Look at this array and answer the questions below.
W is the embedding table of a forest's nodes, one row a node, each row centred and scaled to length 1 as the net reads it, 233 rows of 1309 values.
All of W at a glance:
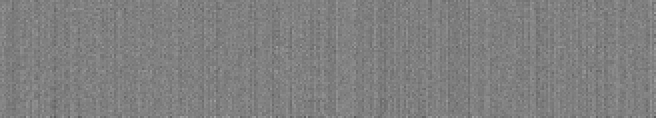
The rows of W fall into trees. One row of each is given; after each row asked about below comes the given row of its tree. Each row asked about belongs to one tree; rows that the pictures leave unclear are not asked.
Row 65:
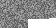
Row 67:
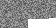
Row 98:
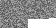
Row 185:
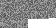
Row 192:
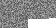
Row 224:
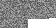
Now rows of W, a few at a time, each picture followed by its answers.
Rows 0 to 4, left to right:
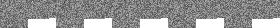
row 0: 65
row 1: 185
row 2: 185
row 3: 65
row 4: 192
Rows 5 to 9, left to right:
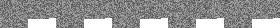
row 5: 98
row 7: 67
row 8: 67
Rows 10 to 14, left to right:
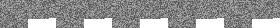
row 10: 65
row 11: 185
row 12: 185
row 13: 224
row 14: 65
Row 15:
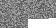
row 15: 67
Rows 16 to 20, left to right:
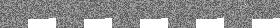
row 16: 192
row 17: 192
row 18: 192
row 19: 192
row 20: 185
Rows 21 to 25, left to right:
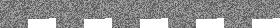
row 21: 224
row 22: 67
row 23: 67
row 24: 65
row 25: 185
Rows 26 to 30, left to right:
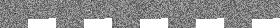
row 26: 98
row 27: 98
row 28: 192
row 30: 98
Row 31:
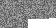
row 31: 65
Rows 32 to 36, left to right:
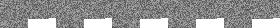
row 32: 185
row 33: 65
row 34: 185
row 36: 224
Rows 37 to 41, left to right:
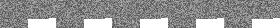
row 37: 98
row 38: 224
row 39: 192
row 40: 67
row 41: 98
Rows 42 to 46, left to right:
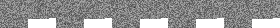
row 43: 192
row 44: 65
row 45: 67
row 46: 98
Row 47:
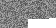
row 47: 67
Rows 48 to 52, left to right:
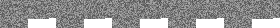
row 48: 98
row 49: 67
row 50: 185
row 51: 185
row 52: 67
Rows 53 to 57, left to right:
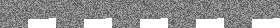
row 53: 192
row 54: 67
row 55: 185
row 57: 65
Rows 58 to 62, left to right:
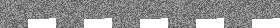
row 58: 65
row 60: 192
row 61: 192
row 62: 67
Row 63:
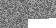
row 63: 98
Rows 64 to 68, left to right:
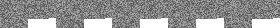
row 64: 98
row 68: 192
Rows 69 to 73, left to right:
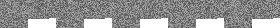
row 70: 98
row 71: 67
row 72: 67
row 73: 192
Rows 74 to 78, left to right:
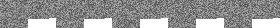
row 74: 67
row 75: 185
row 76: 65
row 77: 98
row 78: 65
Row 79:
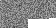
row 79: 67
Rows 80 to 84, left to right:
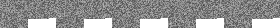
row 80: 65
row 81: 67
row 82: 98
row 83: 192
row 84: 192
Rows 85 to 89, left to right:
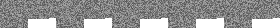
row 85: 65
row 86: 192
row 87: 67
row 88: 192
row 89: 192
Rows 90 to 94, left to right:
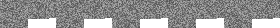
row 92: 65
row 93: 65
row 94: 65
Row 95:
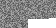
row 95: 65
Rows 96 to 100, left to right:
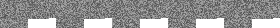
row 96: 185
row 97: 67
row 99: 98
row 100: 224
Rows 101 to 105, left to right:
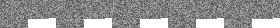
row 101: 65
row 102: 224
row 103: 185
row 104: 65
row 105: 185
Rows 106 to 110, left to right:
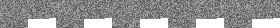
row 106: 67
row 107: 65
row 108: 185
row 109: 98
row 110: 67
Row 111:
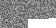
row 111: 98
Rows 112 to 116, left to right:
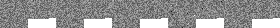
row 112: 98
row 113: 98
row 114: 67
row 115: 224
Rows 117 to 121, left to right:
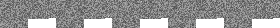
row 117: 185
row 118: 224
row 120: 185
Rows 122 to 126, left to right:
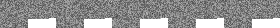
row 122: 65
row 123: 192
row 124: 185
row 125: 67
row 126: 65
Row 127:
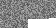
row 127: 65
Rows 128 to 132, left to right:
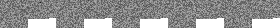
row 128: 224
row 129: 185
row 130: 185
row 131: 65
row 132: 192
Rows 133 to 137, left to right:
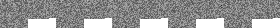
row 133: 67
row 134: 98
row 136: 67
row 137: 65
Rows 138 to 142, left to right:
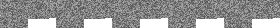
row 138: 67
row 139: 224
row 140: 65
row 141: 67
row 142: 65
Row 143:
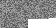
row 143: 65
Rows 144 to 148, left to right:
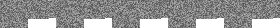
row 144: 192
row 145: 98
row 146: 65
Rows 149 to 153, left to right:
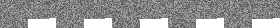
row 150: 185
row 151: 224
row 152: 65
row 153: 65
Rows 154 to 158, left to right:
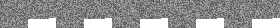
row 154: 192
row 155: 185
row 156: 192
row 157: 65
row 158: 185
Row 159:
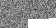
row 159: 185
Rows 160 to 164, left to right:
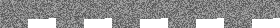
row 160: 98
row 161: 185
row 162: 67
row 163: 224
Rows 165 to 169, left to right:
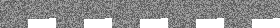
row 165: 224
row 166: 192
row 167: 185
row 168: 65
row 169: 98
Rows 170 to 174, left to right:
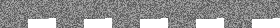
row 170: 65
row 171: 67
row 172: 65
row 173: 192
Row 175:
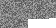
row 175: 67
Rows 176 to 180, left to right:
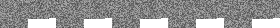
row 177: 67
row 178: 67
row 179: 65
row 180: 185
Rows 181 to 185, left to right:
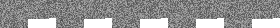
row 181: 65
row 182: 67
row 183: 67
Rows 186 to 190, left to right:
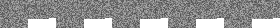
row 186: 98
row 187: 192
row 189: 67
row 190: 185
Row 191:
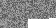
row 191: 185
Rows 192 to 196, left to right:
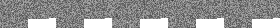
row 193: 98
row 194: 185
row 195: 192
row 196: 65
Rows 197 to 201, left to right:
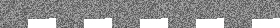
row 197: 224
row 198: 65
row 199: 67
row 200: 67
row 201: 67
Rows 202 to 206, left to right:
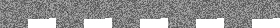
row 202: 67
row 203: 67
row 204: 98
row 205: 192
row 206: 67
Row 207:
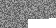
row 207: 65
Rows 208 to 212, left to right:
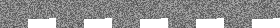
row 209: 65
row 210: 67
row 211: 65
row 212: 67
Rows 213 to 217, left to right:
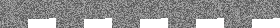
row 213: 192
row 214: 67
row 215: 67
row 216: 67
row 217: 224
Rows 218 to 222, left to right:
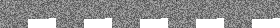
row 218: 65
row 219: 65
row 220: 185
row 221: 185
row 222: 65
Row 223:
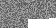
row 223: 67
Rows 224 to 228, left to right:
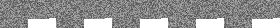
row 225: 65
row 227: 192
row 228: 192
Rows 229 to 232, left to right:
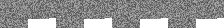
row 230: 192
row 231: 65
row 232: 67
